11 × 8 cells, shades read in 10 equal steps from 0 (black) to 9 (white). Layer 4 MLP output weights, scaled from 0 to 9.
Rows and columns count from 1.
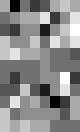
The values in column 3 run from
4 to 7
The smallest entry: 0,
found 2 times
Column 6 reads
6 2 5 8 4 4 5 5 0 5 4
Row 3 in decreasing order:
9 7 5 5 5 3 2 1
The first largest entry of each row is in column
7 5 8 6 2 5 7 7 2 1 1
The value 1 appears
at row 3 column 5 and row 8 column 5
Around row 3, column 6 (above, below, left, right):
2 8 1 7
